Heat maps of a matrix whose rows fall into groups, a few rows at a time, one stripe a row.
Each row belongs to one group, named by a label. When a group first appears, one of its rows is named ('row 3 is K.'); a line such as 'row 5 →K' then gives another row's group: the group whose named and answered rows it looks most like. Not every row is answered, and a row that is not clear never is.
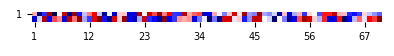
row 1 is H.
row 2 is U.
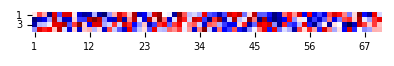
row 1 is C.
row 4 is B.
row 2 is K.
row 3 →U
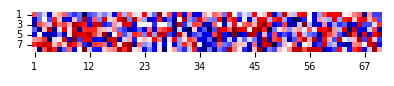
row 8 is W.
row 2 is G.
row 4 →H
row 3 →U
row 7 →U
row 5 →K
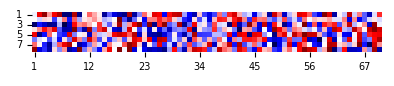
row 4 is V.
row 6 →K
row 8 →W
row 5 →W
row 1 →B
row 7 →C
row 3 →K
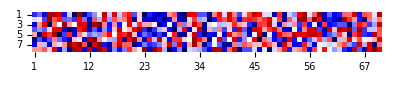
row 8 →V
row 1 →W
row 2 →W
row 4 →G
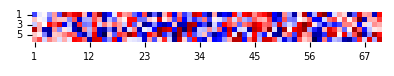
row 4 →C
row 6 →U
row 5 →C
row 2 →C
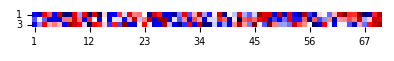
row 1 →G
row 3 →U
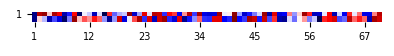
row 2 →K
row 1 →B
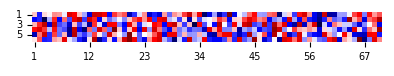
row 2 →K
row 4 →V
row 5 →B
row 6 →C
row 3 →B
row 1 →U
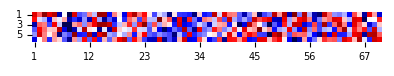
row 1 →V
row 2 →C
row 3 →V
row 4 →G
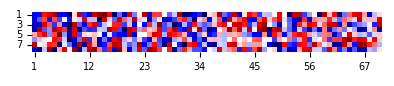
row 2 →G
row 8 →H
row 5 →B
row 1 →V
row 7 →W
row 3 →H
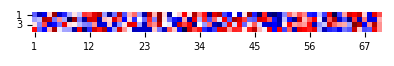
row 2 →H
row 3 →C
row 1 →K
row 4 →W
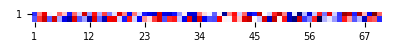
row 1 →G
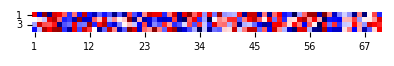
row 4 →B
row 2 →W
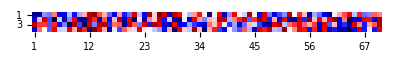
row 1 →K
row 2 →H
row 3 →V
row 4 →U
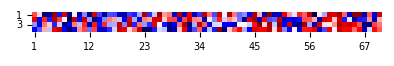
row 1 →C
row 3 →G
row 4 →G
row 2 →B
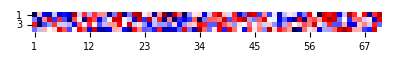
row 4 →G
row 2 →H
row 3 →W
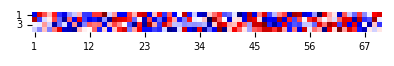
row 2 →W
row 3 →H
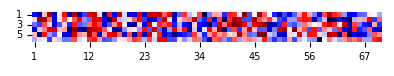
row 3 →H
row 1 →H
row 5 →H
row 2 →U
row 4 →V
